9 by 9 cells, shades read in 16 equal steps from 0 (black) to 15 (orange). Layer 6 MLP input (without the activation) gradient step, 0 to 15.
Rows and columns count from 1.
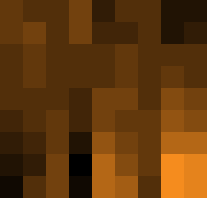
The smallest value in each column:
1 3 5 0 3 4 5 2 2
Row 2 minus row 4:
1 1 0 2 -1 -2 0 -4 -2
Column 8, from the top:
2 2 5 6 8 9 11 15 15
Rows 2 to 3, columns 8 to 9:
2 3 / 5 5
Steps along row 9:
up up down up down down up down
